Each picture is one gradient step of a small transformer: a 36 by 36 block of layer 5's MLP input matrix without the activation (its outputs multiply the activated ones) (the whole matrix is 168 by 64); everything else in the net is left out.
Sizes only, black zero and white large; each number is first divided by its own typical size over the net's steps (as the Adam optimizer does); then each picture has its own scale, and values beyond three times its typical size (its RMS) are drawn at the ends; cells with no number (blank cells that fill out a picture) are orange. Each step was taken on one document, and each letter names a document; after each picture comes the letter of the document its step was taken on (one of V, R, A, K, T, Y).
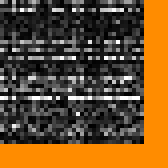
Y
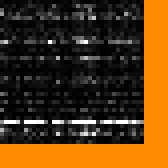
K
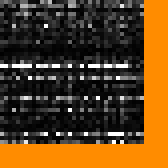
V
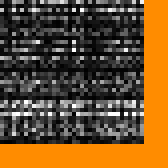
Y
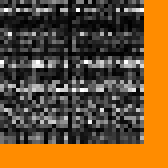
Y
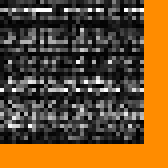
Y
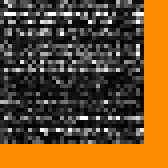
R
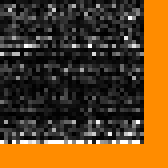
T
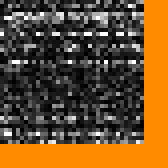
R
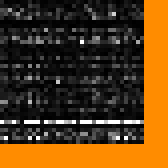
K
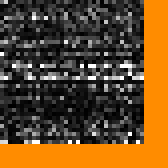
T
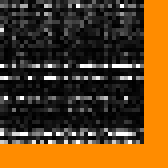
V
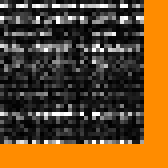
R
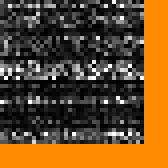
T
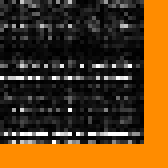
V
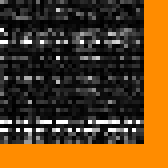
K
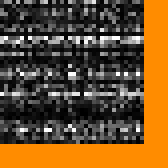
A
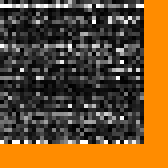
R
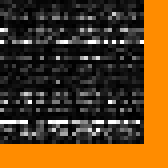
K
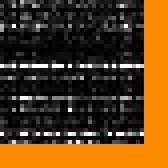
V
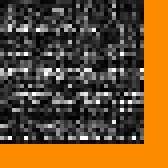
A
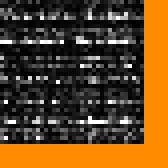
K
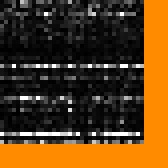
V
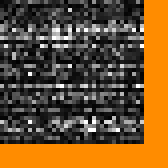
A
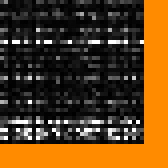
K
